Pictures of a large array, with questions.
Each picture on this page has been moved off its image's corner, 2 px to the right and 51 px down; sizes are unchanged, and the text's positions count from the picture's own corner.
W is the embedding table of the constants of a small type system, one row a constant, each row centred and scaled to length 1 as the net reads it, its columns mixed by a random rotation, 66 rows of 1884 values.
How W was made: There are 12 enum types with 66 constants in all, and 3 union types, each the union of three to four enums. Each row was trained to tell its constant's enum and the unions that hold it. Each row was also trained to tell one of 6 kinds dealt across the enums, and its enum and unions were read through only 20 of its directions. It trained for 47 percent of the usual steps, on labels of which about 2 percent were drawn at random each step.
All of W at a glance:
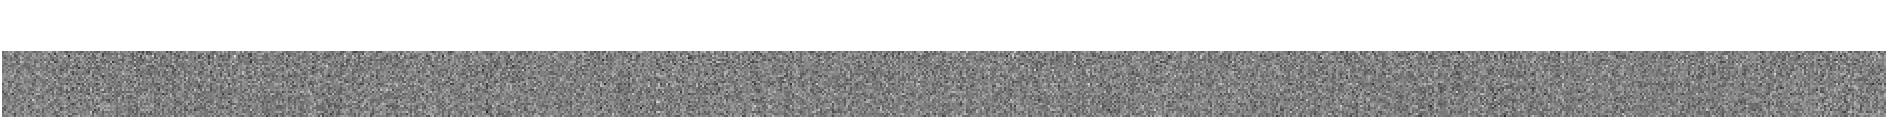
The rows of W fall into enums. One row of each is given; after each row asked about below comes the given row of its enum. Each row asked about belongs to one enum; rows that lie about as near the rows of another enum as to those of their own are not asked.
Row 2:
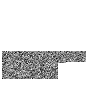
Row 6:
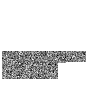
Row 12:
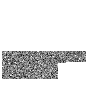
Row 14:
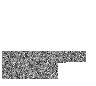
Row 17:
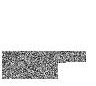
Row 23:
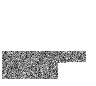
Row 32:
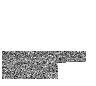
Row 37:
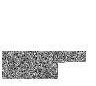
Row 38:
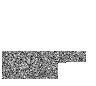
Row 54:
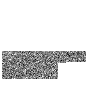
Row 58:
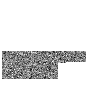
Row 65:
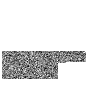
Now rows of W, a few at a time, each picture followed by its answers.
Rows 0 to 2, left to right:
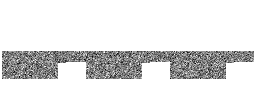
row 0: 32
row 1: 17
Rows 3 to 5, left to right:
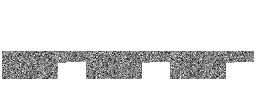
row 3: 17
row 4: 6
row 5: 6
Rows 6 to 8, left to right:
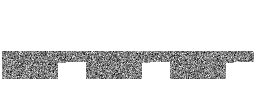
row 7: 54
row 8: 65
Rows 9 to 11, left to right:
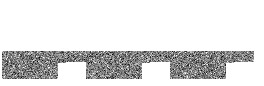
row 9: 12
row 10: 17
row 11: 37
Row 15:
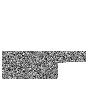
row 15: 14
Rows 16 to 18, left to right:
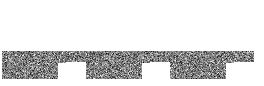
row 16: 54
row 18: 65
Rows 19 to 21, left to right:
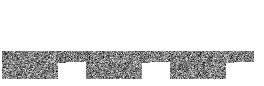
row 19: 2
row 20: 32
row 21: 23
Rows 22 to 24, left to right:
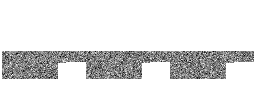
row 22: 38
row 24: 17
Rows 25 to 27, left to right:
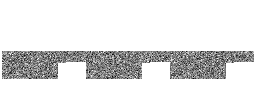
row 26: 17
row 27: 58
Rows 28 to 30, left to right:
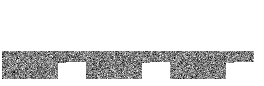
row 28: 32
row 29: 14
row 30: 65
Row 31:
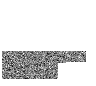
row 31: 14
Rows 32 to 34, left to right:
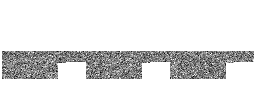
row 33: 38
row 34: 58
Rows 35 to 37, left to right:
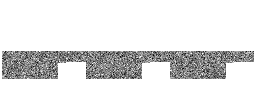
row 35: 23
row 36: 38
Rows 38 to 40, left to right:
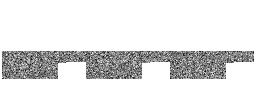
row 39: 32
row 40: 32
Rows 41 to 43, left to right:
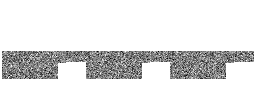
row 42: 54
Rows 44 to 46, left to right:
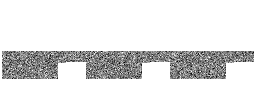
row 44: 65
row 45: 37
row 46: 6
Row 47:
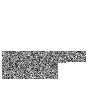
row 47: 14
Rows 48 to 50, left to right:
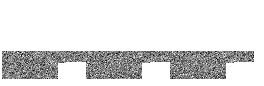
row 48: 2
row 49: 38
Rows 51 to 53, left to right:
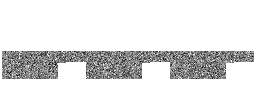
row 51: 6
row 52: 38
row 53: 58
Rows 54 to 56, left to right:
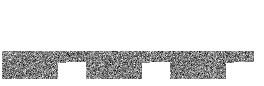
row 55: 6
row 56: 54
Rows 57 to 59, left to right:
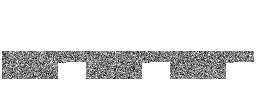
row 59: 54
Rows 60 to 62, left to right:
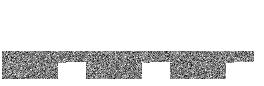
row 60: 38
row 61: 58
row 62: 54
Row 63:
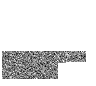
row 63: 17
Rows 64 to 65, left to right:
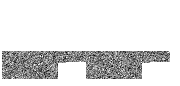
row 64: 37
